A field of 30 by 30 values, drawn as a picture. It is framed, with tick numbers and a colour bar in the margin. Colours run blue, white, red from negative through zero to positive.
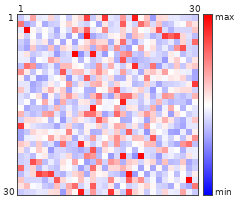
Stripes: none. Symmetry: a half turn. Odd rows or columns: none. Slope: none. Seam: none. Grain: fine. Histogram: skewed, a long tail of high values.
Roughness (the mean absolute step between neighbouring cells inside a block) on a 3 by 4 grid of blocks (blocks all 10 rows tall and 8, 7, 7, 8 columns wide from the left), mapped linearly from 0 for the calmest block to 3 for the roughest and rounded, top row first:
1321 | 0220 | 1231
